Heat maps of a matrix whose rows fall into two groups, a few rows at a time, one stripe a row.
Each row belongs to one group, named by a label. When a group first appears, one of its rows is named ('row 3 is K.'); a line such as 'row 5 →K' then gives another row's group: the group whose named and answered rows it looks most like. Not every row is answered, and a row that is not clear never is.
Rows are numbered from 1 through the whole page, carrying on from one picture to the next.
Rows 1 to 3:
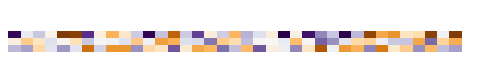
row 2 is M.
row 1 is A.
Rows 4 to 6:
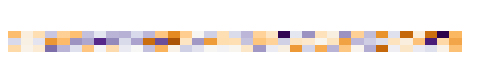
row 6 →M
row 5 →A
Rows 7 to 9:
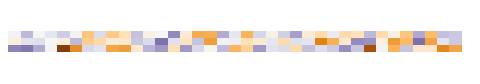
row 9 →A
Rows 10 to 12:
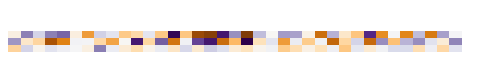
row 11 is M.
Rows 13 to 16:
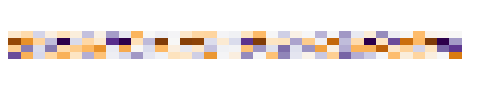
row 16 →A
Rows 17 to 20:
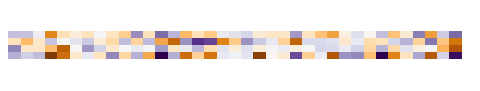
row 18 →M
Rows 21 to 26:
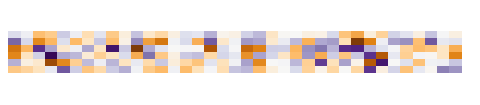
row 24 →M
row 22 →M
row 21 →M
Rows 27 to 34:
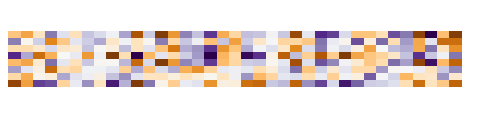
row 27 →M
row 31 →M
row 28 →A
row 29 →M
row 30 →M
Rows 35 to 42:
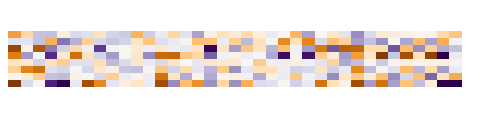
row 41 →M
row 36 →A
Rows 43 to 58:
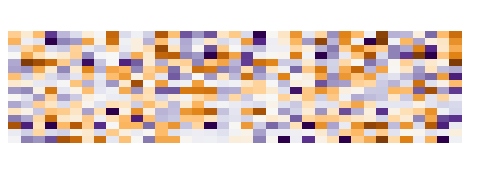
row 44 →M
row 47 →A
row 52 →A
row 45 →M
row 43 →M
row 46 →M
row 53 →M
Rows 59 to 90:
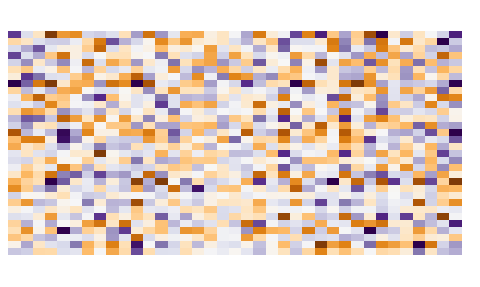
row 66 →M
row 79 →A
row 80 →M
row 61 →A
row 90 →M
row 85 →A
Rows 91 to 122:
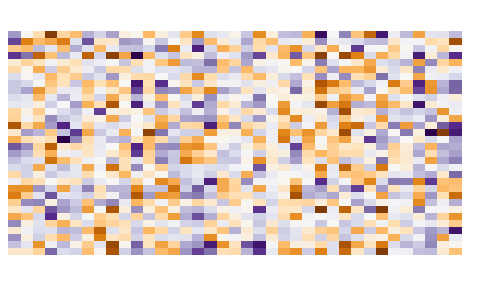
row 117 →M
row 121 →M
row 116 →M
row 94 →M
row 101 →M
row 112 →M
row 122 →M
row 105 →A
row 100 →M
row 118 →A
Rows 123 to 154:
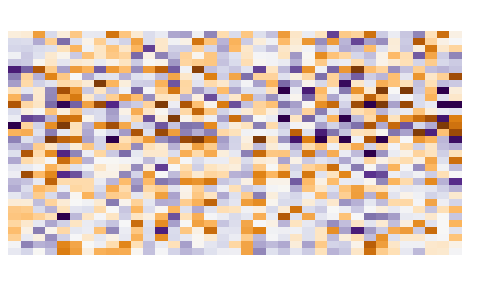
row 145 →M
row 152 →M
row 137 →M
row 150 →M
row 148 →M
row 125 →A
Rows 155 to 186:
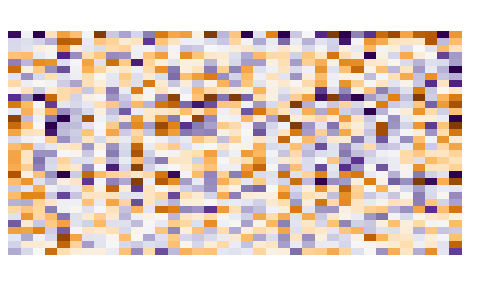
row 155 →A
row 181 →A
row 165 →M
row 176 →M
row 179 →M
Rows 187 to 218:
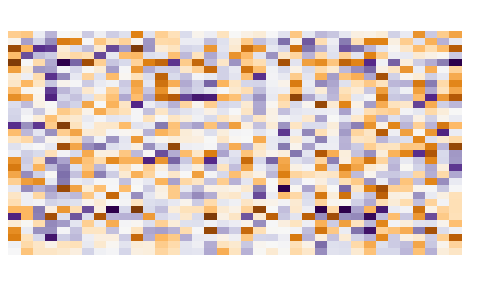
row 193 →M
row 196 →M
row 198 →A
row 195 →M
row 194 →M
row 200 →A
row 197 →M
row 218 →M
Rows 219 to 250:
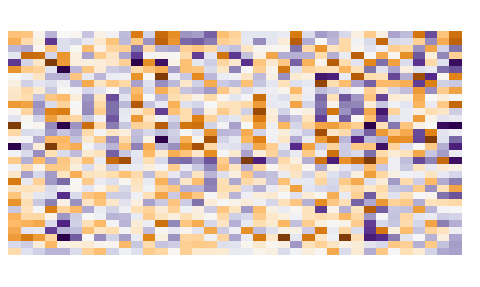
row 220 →M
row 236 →A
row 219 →M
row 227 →M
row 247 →M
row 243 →M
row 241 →M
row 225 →M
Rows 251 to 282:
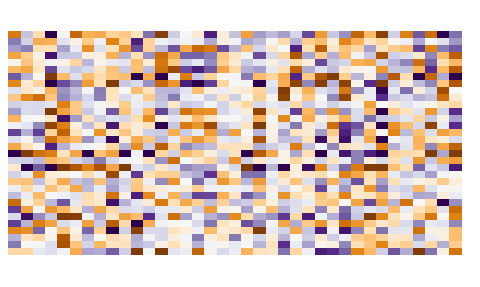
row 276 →A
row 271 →M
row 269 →A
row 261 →A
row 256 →M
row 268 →A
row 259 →A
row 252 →M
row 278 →M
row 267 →M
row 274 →M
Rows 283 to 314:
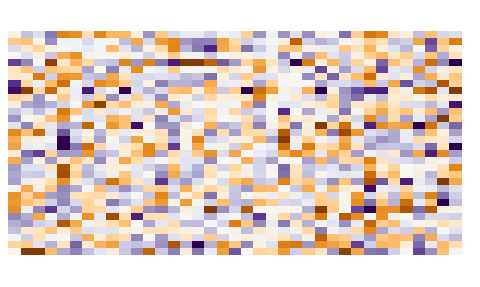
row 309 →M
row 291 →A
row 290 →A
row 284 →M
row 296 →M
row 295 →A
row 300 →A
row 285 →M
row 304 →A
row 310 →A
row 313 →M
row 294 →A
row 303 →A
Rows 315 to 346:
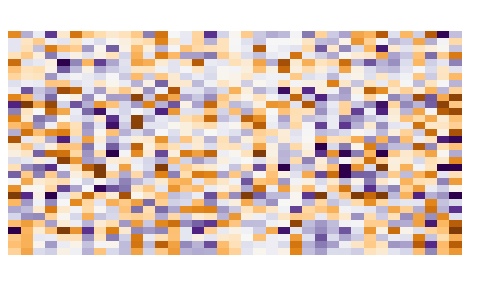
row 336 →A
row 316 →M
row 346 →M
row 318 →M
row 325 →A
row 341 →A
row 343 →A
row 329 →A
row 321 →M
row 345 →M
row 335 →A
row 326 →A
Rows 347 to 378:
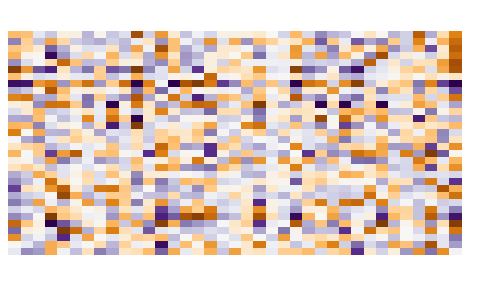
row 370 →A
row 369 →A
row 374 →M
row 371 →M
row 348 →A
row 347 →M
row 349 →M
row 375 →A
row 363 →M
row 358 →M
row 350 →M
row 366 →M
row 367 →M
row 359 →M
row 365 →A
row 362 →A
